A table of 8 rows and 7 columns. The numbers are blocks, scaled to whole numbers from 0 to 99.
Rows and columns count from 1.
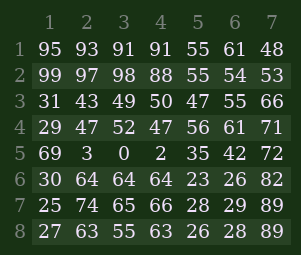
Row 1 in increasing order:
48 55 61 91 91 93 95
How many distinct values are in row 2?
7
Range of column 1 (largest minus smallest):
74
